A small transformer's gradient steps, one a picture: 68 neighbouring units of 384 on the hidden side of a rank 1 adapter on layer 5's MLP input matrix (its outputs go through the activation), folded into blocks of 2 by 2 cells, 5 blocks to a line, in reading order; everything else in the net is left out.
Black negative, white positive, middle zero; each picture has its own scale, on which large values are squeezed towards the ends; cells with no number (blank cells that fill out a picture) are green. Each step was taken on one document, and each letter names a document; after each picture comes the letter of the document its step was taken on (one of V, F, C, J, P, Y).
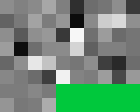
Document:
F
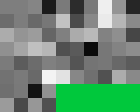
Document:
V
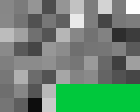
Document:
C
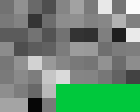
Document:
C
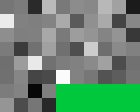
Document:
V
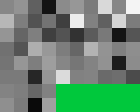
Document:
C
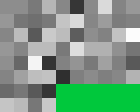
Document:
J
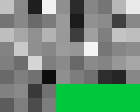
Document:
V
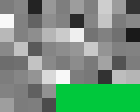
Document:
V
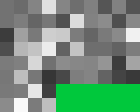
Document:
J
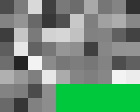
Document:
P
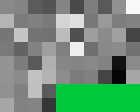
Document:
J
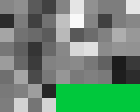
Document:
J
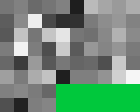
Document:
P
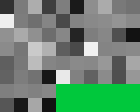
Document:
V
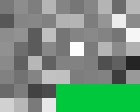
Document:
J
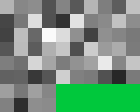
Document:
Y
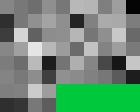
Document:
Y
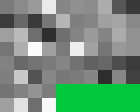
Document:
J
